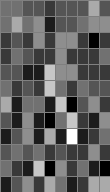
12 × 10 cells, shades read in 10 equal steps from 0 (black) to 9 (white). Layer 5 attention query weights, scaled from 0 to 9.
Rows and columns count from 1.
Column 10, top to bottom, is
3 5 2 4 2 3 2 5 4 2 0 6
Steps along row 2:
up down up down up same up up same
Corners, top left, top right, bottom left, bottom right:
4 3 1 6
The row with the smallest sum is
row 11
